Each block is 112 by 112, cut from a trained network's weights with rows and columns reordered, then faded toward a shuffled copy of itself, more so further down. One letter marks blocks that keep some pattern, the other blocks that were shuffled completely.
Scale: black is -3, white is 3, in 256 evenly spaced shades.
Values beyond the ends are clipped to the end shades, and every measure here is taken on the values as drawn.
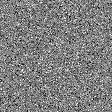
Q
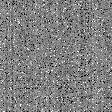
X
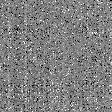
X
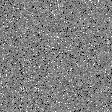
Q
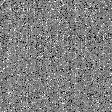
X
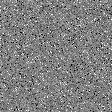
Q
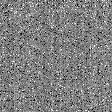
X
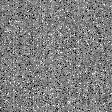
X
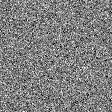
Q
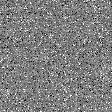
X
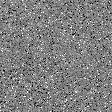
Q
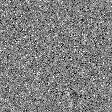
Q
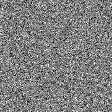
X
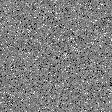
Q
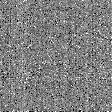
X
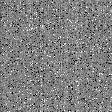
X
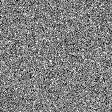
Q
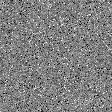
Q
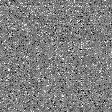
X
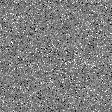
Q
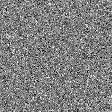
X
